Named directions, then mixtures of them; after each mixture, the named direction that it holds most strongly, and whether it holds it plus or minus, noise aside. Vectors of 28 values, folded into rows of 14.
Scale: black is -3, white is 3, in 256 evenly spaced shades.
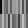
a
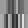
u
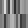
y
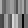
u, minus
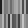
a, plus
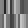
y, minus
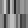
y, plus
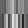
u, minus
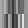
u, plus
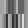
u, plus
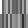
a, minus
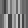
u, minus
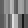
u, minus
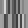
u, plus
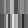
u, minus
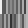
a, minus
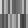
a, minus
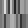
y, plus
